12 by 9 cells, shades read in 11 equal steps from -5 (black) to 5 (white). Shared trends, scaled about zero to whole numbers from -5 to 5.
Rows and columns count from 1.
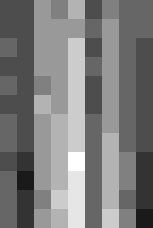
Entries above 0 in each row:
2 4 4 4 3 4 4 4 4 4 3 4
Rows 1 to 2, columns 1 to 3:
-2 -2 1 / -2 -2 1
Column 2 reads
-2 -2 -2 -2 -2 -2 -2 -2 -3 -4 -3 -3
